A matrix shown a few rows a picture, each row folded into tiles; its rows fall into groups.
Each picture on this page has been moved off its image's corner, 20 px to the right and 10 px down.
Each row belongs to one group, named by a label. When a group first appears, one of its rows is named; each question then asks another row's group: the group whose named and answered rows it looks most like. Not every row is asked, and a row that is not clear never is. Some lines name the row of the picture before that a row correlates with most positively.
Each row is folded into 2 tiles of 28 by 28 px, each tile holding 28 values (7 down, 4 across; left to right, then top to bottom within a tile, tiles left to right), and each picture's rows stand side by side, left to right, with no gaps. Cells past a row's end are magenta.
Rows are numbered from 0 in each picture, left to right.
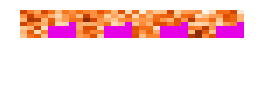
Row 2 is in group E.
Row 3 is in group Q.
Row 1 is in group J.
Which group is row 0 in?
J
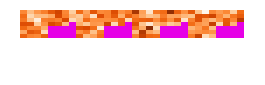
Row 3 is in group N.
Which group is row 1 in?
E
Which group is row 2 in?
Q
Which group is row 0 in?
Q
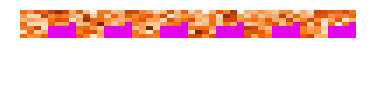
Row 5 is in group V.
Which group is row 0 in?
Q
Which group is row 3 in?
Q
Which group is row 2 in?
N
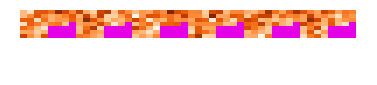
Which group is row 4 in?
V
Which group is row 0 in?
V
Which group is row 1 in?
J
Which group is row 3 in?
J
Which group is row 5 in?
J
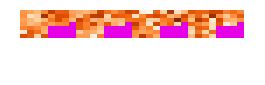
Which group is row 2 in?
N
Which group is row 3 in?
J
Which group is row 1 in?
V
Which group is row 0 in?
Q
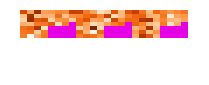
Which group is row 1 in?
N
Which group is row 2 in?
J
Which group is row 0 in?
E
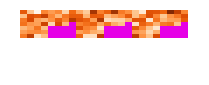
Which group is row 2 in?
V
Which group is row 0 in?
N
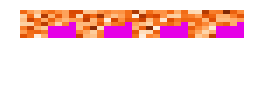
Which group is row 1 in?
N
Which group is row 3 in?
V
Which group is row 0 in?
E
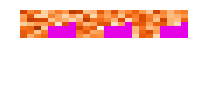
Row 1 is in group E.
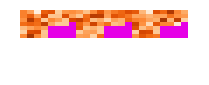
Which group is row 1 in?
V
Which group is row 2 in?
Q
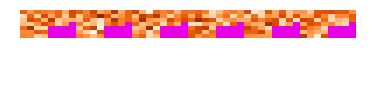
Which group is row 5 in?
V
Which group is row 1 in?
N
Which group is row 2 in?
N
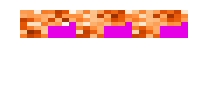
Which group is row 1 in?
Q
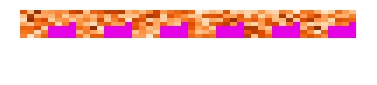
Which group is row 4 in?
E
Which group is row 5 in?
N
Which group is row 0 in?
E
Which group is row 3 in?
N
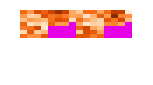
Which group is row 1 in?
Q
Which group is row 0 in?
Q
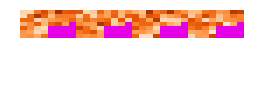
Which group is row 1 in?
E
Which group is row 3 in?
V
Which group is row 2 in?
V
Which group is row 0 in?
V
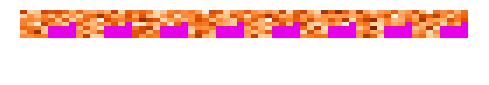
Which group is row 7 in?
N
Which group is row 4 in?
N
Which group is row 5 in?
Q
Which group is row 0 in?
Q
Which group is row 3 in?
J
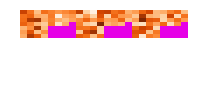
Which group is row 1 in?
Q
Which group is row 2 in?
E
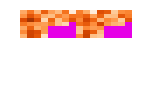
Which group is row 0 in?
J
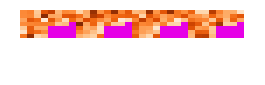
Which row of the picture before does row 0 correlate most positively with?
1
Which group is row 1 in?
V
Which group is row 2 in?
V
